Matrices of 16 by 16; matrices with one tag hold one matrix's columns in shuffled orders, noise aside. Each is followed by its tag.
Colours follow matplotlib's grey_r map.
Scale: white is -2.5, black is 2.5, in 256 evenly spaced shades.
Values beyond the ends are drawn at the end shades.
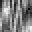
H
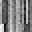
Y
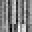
Y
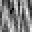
H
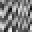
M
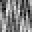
H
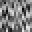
M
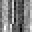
Y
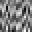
M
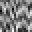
M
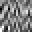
M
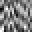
M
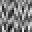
M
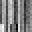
Y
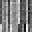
Y
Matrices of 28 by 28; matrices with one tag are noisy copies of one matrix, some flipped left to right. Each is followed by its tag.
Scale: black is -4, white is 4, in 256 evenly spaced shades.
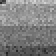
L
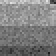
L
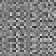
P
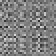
P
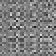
P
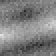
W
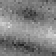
W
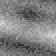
W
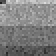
L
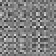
P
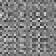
P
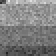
L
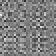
P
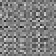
P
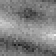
W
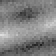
W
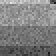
L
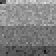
L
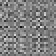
P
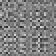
P
